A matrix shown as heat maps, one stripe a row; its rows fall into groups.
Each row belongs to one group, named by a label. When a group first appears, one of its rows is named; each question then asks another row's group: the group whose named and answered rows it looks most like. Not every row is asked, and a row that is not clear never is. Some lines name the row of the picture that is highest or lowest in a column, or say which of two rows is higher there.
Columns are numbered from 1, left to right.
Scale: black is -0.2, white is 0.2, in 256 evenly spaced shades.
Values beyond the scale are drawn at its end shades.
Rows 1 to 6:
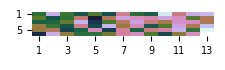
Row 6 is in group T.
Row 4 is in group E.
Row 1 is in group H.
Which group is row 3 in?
E
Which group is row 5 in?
H
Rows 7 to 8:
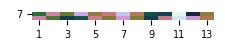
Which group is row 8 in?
H
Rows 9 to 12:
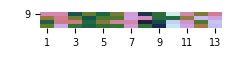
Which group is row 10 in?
T
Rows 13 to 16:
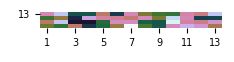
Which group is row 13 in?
H
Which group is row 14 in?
E
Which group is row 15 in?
H
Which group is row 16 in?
H
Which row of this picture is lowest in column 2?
16
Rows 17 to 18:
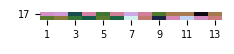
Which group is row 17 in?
E
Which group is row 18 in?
H
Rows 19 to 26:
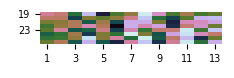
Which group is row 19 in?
E
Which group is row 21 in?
T
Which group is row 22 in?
T
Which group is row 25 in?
E
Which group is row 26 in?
E
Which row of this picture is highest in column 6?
25
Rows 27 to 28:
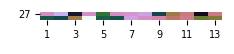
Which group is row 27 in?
E
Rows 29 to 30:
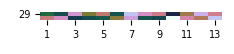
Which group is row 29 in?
T
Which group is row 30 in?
H
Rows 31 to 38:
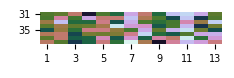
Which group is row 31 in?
H
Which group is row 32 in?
E
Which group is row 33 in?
H
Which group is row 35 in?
E
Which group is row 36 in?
T
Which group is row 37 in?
H
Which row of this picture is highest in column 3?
31
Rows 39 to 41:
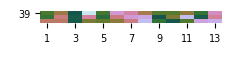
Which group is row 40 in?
E
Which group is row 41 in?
T
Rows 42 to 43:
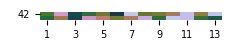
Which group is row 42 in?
H
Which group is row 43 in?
E
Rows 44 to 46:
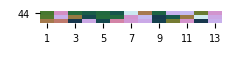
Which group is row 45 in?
T
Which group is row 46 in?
E
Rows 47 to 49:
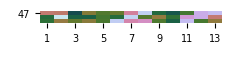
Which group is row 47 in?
T
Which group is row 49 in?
E
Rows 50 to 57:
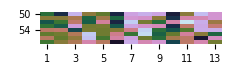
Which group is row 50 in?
T
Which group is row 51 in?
T
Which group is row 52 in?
H
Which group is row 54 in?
T
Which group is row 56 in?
E
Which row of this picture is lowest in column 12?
56
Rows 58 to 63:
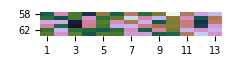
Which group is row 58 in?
H
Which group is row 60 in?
E
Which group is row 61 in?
E
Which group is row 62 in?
H
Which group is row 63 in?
T
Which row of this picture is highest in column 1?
60
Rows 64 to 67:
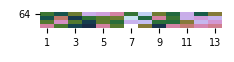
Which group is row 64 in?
E
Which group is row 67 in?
H
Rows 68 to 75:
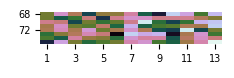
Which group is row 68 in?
H
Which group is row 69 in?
E
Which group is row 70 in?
T
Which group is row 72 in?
E
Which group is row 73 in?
T
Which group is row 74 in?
T
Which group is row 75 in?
T
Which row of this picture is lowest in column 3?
70
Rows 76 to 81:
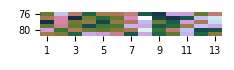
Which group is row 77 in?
T
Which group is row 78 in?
T
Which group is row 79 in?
T
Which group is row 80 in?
E
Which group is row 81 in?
E
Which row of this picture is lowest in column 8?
76
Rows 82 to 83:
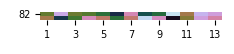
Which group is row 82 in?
H
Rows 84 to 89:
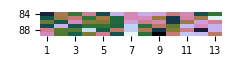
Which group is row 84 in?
E
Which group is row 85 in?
T
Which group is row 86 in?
T
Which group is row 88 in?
E
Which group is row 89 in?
H
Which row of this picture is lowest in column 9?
89
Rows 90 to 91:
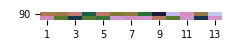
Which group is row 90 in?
H
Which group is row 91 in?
E
